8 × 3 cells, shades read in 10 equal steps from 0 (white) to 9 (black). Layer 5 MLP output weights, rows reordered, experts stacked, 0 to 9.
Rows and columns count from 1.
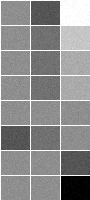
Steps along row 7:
same up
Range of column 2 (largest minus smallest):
2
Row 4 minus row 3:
0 0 0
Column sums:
34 38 31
